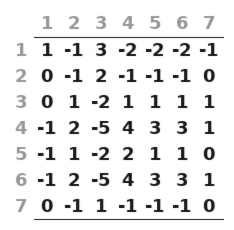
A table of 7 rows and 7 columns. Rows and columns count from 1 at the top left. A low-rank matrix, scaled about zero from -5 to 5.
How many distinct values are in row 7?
3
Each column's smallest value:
-1 -1 -5 -2 -2 -2 -1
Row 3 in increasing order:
-2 0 1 1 1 1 1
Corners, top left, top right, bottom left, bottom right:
1 -1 0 0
